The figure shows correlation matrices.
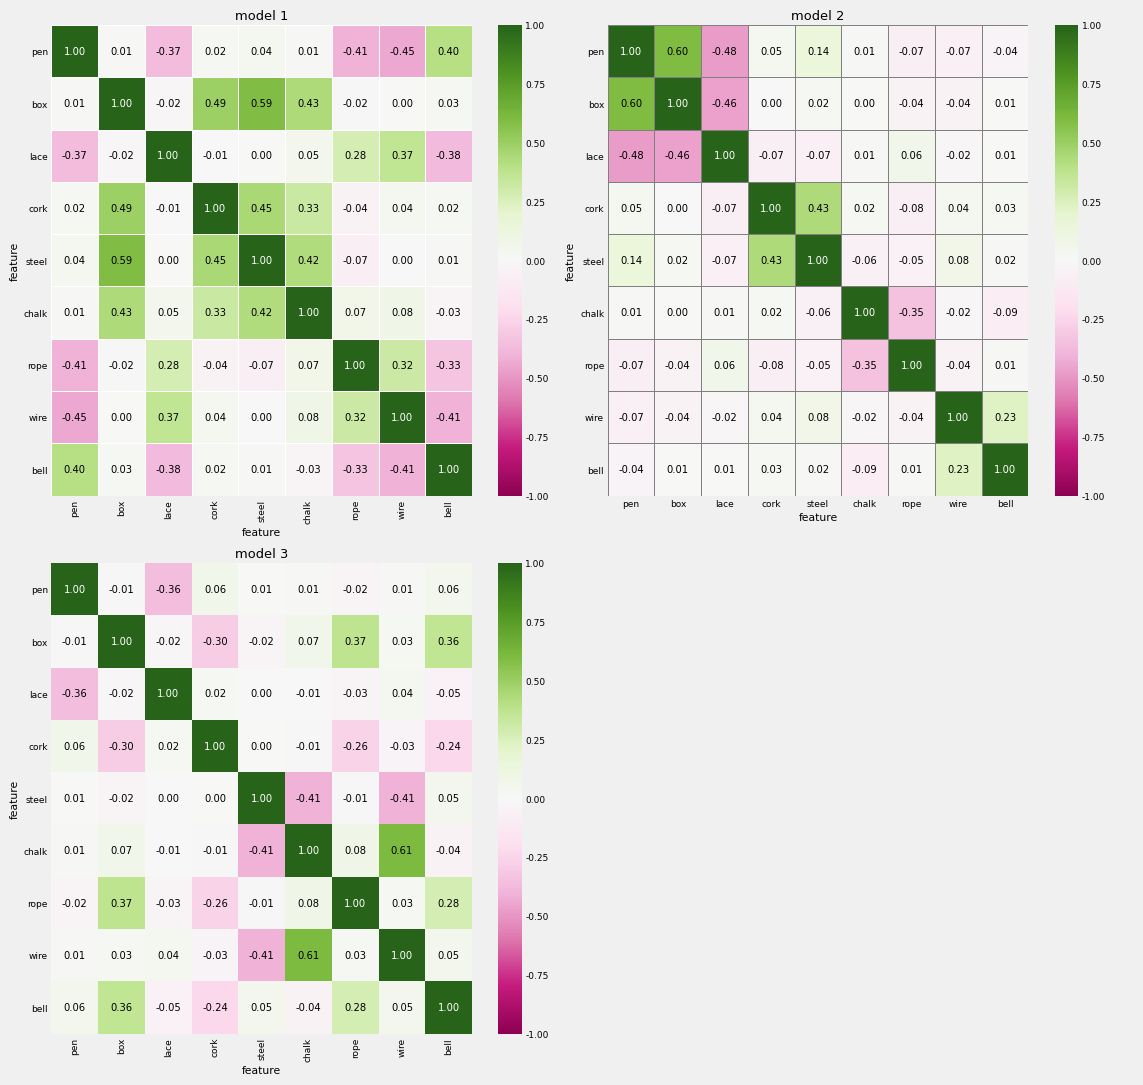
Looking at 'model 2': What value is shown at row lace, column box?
-0.46
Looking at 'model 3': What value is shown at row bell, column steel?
0.05
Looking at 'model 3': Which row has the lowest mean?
steel
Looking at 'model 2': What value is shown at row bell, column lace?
0.01
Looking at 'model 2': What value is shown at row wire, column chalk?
-0.02
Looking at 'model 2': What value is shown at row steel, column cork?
0.43
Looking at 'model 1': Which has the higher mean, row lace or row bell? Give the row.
lace
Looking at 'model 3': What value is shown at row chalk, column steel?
-0.41
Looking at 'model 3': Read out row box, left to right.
-0.01 1.00 -0.02 -0.30 -0.02 0.07 0.37 0.03 0.36
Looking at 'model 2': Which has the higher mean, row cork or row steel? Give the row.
steel
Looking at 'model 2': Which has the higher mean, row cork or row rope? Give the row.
cork
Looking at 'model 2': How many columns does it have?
9
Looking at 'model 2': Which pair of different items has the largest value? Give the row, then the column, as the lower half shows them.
box, pen
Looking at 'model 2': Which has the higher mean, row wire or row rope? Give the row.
wire
